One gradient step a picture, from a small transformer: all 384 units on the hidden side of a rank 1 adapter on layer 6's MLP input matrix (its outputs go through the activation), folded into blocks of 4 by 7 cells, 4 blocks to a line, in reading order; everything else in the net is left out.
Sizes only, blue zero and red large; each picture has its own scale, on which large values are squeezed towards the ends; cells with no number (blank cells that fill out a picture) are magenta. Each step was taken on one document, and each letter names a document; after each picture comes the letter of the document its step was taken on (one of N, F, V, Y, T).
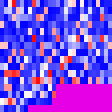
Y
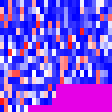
Y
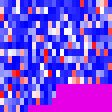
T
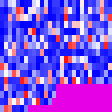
Y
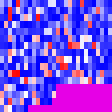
T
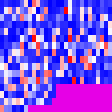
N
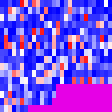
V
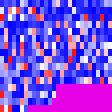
V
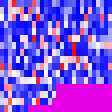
Y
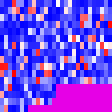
N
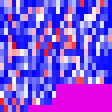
T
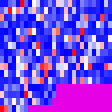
V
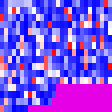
N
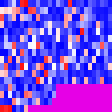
V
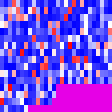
Y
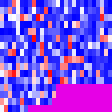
Y
